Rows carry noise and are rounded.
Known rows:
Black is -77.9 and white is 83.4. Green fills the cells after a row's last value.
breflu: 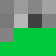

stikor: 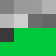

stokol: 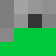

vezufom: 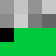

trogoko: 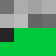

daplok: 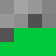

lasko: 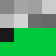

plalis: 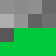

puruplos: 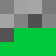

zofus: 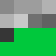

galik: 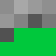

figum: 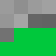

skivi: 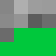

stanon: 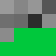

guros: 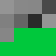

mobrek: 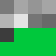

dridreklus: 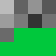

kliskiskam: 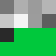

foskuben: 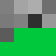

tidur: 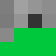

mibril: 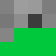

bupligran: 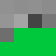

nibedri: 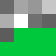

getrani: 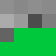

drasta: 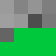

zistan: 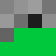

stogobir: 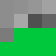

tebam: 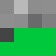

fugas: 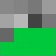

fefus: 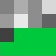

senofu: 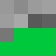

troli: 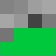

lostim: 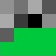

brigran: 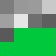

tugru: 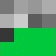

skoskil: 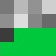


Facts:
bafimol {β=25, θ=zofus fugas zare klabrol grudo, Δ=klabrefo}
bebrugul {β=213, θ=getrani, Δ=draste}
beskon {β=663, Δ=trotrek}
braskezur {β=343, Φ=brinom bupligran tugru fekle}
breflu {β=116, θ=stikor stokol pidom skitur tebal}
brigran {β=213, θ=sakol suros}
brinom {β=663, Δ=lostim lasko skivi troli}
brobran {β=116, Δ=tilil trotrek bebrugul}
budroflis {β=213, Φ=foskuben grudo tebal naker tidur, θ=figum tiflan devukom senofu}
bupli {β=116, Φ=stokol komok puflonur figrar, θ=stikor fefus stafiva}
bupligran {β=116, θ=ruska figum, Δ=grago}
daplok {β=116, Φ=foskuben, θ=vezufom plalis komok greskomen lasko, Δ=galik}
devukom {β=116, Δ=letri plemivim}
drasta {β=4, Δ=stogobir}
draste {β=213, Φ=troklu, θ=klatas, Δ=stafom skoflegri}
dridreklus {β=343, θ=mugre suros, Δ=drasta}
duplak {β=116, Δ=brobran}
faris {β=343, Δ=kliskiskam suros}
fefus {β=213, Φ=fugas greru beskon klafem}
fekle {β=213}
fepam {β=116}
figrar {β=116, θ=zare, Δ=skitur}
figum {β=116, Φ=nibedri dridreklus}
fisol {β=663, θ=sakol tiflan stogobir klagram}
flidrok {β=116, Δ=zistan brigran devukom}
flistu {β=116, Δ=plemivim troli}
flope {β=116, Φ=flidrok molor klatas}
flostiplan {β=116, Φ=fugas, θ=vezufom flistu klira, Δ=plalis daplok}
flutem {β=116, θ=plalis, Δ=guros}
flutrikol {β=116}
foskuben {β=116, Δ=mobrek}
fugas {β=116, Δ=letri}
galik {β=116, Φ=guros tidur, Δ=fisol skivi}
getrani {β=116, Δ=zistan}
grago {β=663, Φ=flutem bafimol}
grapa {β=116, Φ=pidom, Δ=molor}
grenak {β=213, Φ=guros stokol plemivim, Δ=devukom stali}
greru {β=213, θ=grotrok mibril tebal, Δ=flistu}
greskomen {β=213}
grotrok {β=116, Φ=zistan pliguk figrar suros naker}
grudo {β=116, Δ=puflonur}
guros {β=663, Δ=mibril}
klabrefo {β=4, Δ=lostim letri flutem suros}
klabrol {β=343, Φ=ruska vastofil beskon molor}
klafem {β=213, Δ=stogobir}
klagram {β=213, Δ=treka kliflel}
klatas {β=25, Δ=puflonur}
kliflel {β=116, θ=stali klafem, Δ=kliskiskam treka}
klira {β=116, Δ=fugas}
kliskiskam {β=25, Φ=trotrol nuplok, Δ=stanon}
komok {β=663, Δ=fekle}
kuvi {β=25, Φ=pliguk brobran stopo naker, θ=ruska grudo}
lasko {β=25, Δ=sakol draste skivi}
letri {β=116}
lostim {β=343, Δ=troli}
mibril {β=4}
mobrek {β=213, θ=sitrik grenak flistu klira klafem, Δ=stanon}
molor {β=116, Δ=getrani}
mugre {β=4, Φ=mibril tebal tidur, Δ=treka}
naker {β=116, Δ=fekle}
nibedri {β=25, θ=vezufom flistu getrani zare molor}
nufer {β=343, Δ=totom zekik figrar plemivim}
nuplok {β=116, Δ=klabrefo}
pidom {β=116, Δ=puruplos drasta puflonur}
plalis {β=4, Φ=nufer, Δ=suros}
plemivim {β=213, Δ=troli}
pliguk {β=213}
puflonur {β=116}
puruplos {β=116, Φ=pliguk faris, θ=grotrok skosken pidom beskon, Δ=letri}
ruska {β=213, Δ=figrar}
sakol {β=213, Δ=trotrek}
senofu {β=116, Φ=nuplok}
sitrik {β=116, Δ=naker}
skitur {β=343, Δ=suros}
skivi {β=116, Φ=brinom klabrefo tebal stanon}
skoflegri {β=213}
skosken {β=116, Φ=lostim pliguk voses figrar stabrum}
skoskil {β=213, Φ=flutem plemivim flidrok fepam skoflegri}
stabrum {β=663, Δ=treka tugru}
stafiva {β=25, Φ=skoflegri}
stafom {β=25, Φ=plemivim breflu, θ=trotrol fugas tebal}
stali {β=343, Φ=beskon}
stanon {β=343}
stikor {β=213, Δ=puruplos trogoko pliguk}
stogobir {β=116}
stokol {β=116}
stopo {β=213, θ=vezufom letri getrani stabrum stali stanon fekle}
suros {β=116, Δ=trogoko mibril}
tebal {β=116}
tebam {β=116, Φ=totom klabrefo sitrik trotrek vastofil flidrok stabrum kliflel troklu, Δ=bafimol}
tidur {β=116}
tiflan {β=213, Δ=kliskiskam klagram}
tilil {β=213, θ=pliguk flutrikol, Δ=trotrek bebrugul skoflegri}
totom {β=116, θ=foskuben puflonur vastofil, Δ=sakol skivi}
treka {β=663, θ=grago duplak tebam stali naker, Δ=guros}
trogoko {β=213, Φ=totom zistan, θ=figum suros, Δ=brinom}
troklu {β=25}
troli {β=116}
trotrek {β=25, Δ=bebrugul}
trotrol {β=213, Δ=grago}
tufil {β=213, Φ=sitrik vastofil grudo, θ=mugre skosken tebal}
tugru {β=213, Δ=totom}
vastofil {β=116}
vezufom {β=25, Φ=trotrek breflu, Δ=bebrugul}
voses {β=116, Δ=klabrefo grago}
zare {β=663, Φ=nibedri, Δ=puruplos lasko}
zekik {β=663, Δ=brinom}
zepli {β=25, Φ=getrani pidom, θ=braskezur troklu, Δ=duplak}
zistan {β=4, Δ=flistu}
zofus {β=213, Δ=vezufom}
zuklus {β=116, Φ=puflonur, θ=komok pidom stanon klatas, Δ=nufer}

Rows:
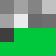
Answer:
klafem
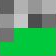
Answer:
pliguk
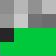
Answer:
draste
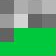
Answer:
fekle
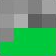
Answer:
flutrikol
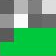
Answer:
troklu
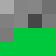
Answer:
stali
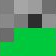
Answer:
naker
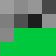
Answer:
komok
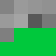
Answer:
letri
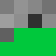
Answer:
klabrefo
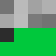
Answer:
grenak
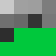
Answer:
brobran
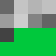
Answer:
kuvi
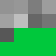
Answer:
flostiplan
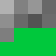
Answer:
braskezur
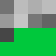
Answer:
budroflis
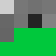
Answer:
beskon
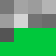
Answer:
greskomen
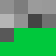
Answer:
devukom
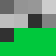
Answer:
plemivim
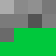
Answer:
klabrol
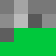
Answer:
kliflel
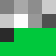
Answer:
zepli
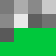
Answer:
skoflegri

